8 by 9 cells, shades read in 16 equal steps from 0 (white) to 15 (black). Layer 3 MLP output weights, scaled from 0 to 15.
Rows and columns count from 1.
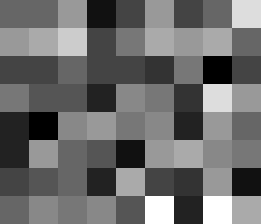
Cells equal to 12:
3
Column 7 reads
11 6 8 12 13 5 12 13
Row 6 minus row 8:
4 -1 1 3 4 6 -8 7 3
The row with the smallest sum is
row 2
